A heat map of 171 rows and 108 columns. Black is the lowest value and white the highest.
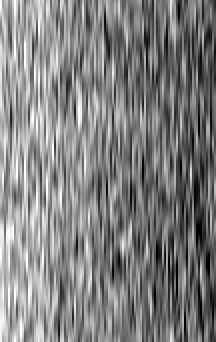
Streaks run downward. There is an overall slope up to the left. Overall the values sit about 50% of the way up the scale.
